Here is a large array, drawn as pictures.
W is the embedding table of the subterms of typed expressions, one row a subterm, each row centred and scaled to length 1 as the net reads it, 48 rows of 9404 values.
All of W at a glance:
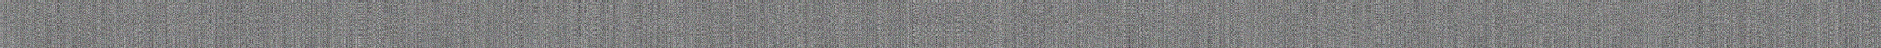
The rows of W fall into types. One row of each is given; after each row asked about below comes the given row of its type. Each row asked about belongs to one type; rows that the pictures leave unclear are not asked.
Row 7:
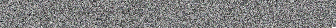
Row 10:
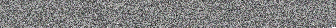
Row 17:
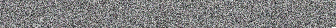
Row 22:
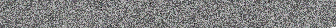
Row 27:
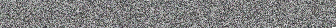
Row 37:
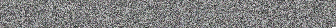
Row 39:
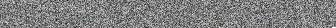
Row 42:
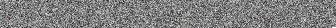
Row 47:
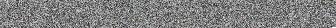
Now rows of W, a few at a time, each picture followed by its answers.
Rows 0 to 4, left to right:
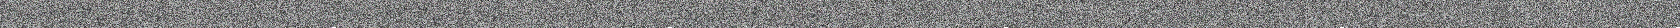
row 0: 47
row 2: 27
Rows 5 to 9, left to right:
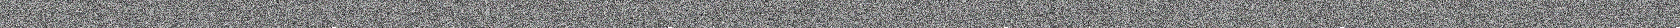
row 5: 10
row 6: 10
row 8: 37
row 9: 27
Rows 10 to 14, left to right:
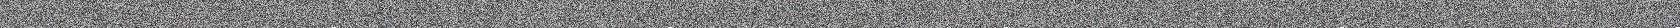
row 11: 37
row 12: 27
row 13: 42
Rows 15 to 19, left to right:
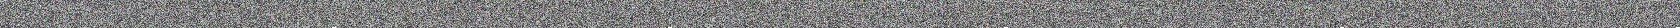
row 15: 22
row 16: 7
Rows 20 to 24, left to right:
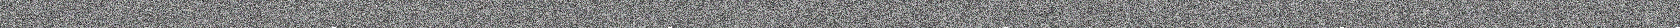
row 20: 22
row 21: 22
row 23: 17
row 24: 39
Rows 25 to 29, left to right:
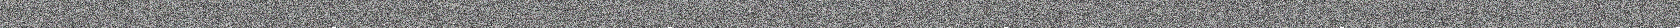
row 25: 47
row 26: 10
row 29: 47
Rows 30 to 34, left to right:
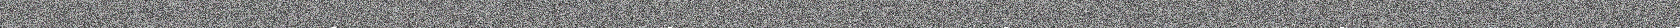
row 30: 47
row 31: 17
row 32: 42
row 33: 27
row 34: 7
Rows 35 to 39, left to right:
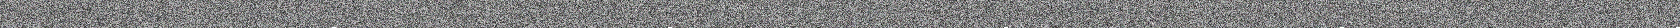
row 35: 47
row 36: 27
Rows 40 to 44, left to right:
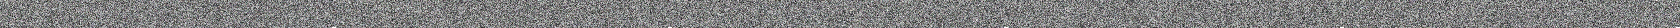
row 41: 39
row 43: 17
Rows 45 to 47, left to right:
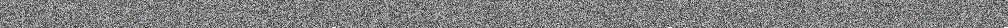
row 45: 37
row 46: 37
